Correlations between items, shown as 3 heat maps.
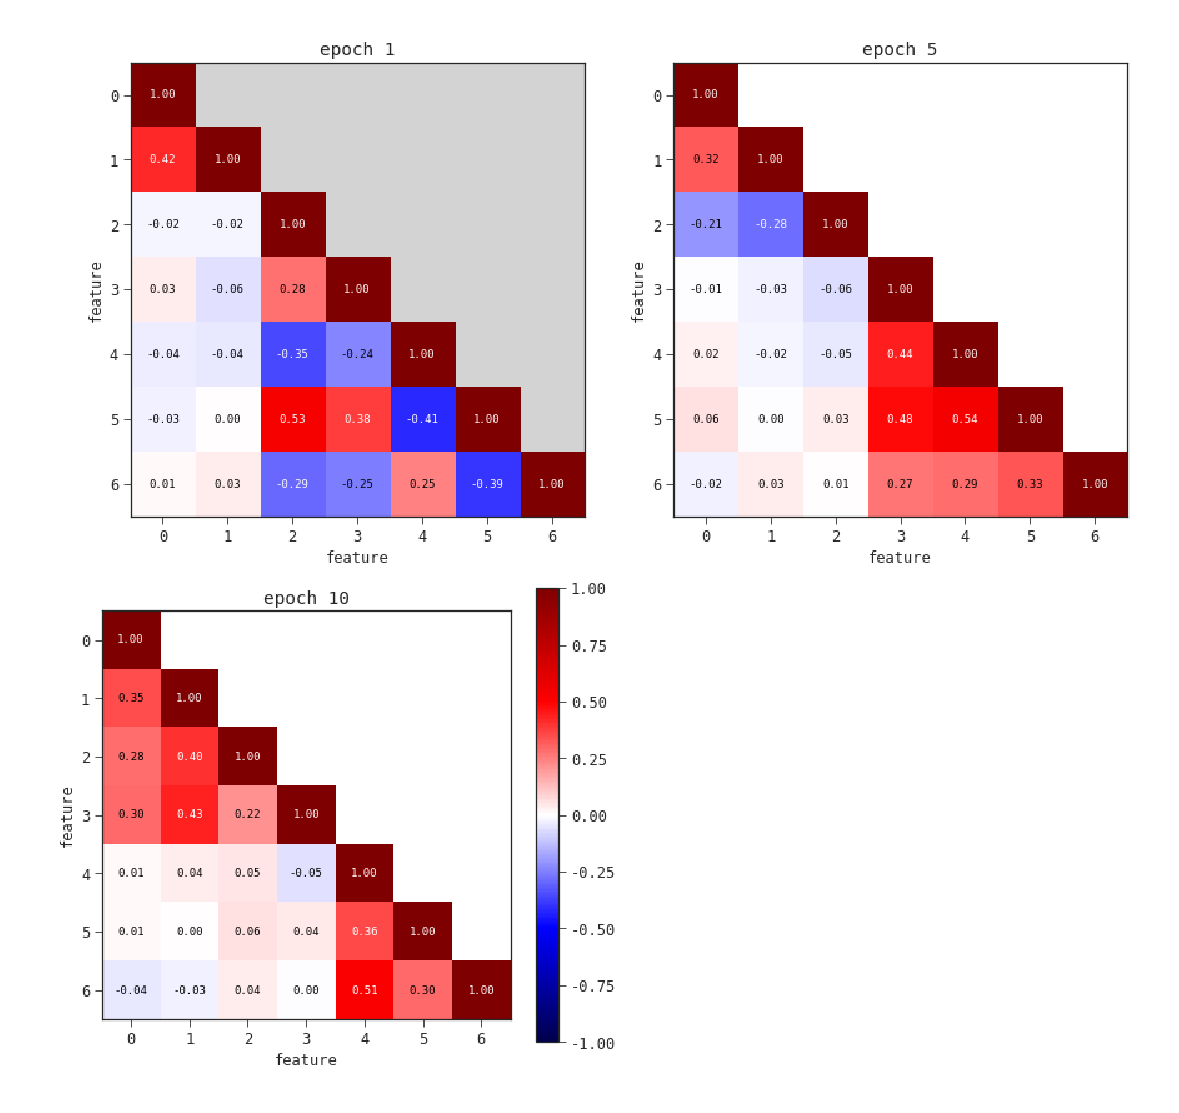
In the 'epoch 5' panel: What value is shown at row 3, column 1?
-0.03
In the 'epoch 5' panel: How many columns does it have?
7
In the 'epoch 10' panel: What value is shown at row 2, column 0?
0.28
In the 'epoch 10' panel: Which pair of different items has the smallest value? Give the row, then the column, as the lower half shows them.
4, 3
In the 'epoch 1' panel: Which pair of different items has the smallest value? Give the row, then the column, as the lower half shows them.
5, 4
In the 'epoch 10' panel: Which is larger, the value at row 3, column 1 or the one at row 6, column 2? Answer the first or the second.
the first
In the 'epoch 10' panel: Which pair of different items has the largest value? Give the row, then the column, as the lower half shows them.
6, 4
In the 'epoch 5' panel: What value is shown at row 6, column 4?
0.29
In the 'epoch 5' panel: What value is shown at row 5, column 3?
0.48
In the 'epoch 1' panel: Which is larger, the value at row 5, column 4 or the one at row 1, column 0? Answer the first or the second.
the second
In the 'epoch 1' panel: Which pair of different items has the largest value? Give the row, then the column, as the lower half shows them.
5, 2
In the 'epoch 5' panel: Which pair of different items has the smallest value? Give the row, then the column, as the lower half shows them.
2, 1
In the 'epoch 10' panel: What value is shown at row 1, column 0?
0.35
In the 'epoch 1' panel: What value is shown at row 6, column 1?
0.03
